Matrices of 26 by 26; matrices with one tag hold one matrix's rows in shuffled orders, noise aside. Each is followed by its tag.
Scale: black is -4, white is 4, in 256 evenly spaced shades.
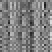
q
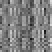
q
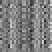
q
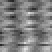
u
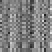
q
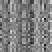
q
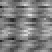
u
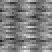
u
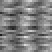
u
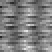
u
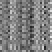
q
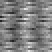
u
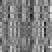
q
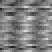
u
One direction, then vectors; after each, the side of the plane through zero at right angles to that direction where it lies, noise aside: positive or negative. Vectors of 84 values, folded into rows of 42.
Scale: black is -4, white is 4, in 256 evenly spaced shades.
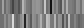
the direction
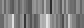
positive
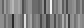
negative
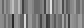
negative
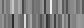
negative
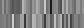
positive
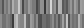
negative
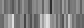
positive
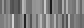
positive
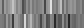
negative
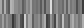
negative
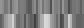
positive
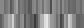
positive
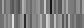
positive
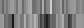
negative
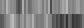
positive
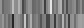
negative
